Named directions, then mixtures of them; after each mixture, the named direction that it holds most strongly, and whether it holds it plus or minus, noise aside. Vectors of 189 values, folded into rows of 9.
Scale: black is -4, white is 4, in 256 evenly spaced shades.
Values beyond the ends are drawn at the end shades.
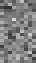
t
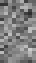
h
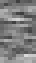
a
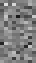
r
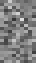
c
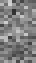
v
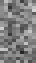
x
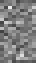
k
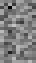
k, minus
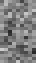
x, plus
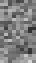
h, minus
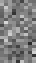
v, plus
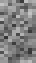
h, minus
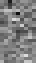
c, minus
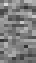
a, minus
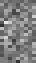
c, minus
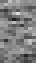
a, minus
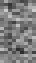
x, plus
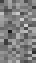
c, plus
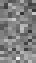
x, minus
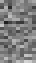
k, minus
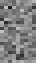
k, minus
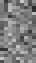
x, minus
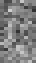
x, minus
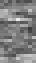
a, plus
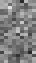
t, minus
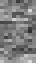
a, plus
